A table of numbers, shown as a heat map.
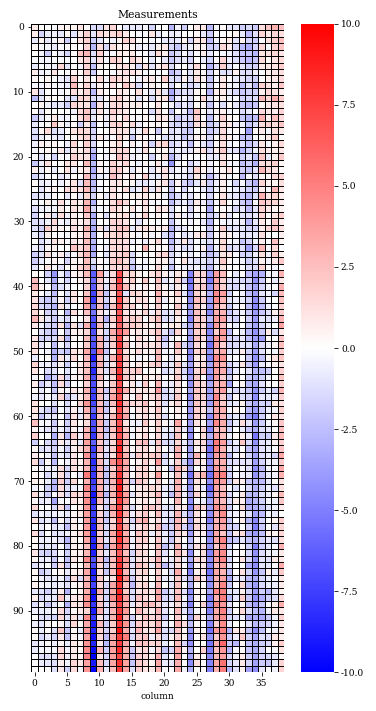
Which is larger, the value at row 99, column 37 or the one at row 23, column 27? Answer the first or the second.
the first
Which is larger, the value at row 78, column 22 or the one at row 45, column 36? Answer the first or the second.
the first
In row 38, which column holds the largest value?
13
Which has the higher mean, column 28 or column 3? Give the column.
28
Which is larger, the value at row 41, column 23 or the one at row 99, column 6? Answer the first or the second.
the second
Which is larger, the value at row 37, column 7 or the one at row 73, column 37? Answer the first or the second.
the first
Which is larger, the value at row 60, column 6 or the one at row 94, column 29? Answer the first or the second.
the second
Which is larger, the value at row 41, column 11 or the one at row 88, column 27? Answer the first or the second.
the first
